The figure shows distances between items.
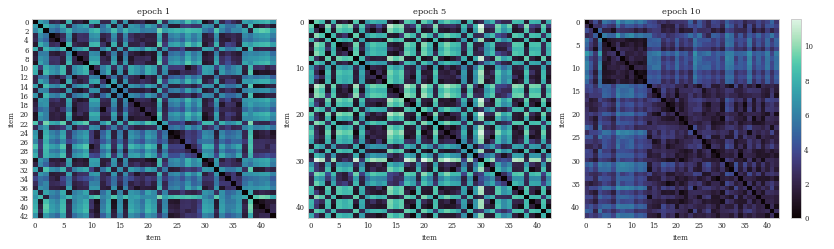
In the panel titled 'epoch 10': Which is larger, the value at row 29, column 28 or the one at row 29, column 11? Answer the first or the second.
the second
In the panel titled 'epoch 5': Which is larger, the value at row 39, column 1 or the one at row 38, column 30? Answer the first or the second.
the first
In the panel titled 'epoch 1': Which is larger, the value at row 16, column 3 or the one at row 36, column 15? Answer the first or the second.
the first
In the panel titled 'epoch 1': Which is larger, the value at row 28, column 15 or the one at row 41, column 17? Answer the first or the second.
the second
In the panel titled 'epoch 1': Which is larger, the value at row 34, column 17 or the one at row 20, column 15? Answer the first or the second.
the first
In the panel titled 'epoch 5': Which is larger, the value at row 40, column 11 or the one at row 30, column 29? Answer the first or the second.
the second
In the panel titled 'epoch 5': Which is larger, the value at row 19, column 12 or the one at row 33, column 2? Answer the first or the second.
the second
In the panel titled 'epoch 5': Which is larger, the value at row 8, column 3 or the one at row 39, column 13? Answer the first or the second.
the first
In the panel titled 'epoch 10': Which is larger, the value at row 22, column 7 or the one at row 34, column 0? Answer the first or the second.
the first
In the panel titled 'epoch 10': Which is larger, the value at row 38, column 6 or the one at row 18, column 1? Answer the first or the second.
the first
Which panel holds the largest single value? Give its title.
epoch 5
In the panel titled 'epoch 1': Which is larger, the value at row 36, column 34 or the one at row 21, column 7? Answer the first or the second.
the first
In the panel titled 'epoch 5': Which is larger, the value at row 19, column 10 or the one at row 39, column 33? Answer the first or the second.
the second
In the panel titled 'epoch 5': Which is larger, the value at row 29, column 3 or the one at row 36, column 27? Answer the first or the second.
the second
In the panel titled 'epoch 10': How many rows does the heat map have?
43
